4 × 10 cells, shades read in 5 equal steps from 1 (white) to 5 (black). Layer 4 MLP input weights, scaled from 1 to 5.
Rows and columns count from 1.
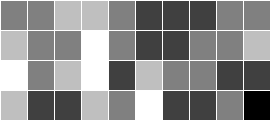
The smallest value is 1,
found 4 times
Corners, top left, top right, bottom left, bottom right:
3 3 2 5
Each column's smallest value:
1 3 2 1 3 1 3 3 3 2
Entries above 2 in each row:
8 7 6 7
